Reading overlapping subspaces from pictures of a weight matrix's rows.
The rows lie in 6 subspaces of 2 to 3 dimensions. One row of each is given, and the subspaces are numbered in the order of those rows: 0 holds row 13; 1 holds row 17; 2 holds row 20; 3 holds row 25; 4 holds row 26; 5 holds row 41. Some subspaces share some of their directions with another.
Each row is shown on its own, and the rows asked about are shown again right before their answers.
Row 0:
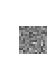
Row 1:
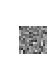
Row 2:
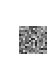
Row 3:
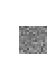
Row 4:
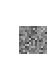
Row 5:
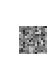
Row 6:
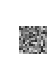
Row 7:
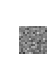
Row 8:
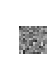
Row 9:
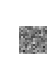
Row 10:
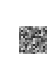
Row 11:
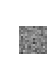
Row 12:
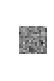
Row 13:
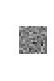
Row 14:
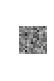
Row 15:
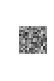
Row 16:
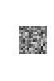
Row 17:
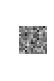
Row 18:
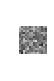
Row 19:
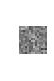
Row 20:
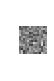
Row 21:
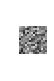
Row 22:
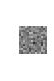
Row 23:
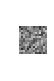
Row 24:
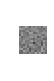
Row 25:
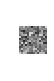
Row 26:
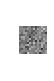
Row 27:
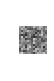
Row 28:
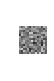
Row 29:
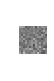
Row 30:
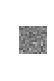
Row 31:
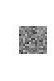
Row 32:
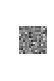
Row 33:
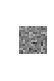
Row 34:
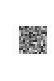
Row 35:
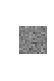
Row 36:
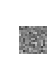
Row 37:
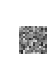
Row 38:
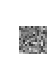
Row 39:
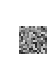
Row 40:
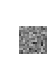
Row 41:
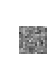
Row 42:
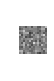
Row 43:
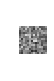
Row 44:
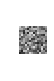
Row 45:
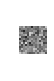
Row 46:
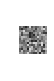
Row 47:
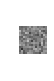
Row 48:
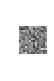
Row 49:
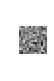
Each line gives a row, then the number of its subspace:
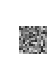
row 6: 3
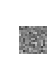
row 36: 4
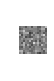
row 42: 5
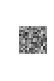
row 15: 1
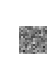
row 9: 1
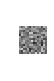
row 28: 0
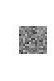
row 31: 4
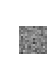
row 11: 1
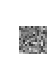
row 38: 3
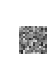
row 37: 2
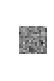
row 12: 5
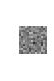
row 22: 0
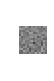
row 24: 0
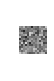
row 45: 3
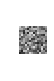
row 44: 5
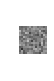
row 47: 2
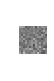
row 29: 2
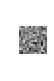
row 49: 3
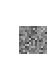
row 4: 4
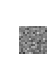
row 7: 5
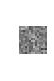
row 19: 4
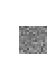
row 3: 5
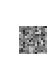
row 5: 5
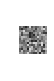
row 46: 4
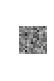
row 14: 1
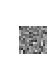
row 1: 2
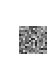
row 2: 4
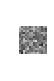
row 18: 2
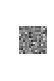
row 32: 5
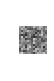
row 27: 1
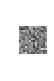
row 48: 4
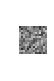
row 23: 1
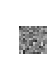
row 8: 2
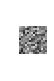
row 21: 5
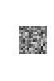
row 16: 1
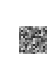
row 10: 1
